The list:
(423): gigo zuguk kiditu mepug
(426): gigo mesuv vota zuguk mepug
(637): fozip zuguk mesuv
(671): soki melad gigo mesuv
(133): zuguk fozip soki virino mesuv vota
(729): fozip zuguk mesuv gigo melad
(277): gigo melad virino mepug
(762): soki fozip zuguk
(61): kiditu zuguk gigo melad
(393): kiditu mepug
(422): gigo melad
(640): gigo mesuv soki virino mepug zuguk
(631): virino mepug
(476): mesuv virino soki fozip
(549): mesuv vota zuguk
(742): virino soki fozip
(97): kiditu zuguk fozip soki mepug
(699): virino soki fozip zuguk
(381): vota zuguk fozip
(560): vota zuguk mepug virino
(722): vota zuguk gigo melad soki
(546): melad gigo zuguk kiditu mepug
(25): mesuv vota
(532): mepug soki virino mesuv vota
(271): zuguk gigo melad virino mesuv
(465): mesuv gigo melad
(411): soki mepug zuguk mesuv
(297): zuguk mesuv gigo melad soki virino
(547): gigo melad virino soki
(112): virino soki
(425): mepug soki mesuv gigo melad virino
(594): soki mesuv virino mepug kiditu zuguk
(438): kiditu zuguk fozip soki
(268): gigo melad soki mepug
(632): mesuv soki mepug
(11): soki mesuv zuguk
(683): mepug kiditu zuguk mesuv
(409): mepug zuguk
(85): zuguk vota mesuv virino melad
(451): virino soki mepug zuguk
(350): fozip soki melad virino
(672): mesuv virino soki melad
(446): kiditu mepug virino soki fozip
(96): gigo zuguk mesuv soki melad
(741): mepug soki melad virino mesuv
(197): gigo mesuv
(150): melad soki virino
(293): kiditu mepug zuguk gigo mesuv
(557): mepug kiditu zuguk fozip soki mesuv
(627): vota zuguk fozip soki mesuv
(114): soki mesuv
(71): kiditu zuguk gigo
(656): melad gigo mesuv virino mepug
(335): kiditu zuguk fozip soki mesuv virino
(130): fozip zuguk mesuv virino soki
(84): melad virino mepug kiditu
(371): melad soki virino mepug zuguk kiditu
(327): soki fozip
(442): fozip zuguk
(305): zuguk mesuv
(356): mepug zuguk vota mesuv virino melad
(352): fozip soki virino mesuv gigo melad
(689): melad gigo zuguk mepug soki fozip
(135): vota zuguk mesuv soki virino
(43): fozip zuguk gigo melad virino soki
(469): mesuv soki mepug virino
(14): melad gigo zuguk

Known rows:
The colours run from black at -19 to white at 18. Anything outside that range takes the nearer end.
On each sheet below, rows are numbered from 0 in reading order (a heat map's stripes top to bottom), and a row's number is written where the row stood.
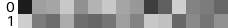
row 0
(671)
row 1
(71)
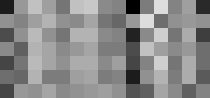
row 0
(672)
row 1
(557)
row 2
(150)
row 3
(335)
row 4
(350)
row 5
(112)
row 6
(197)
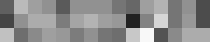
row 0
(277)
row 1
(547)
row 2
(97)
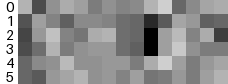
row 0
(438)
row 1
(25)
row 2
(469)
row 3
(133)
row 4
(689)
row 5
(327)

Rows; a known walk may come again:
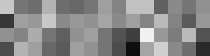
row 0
(71)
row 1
(729)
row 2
(451)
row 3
(85)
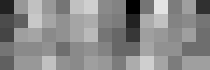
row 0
(672)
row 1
(130)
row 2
(632)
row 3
(305)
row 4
(689)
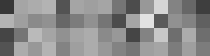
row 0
(271)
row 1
(683)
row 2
(350)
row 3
(268)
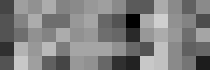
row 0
(197)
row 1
(135)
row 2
(627)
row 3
(465)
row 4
(356)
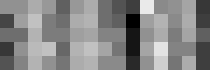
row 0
(594)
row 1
(469)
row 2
(112)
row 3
(297)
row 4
(150)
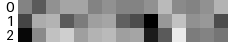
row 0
(762)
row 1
(532)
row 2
(352)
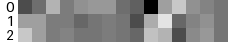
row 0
(133)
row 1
(409)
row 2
(393)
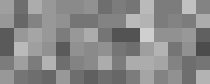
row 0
(446)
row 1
(442)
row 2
(411)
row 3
(277)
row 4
(14)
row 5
(381)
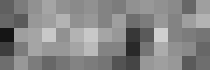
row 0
(637)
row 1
(327)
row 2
(671)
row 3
(114)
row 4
(549)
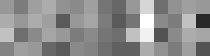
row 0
(557)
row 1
(371)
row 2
(97)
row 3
(631)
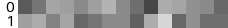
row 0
(11)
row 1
(293)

